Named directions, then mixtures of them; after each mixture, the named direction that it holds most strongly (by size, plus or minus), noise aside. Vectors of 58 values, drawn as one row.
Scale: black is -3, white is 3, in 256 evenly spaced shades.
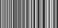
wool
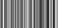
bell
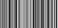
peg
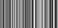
bell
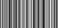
wool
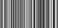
bell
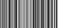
peg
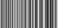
wool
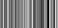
bell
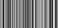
bell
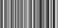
bell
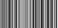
peg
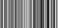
bell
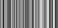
bell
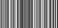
peg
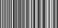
wool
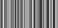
bell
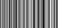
wool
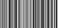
peg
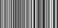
wool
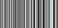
wool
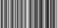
bell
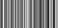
bell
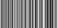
wool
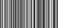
wool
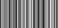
wool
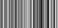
bell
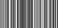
peg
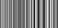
wool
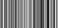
bell
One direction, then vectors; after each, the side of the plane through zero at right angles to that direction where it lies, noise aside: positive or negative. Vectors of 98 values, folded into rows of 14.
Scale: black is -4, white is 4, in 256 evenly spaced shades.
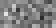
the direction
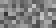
negative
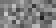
positive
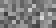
negative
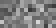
negative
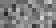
negative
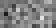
negative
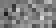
negative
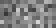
negative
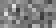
positive
